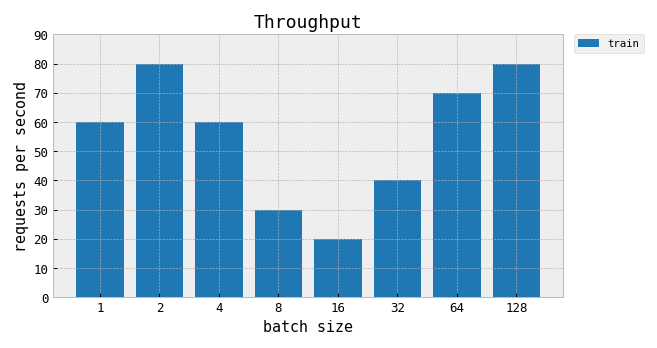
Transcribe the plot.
Title: Throughput
x-axis: batch size, ticks 1 2 4 8 16 32 64 128
y-axis: requests per second, ticks 0 10 20 30 40 50 60 70 80 90
Legend: train
Values:
train: 60 80 60 30 20 40 70 80
